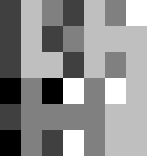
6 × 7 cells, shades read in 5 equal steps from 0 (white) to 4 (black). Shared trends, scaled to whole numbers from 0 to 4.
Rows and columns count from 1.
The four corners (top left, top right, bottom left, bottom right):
3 0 4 1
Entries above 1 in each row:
4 3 3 4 5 4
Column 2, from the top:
1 1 1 2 2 2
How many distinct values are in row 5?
3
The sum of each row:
12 12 12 13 13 13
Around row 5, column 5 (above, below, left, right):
2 2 2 1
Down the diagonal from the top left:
3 1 1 0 2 1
